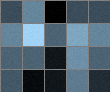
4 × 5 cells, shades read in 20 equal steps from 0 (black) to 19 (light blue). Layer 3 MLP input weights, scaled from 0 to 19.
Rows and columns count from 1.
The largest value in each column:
12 19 9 15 12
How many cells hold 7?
3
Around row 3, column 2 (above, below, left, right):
19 1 9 2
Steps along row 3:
same down up down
